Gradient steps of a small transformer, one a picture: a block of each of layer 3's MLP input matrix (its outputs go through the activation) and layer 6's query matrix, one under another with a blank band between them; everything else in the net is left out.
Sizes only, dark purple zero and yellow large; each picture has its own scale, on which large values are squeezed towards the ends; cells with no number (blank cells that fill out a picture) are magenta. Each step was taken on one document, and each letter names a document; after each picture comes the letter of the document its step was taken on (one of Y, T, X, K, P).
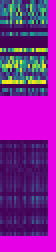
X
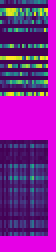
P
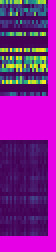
X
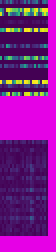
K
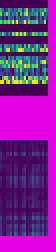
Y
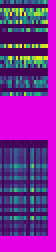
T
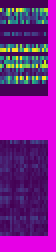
Y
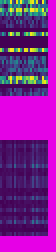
X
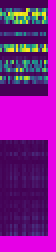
Y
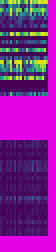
X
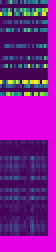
K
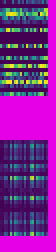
P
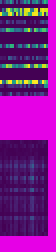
K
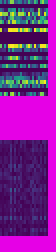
P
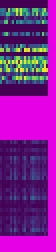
Y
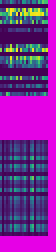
T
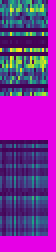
X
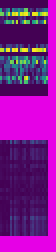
Y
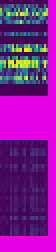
Y
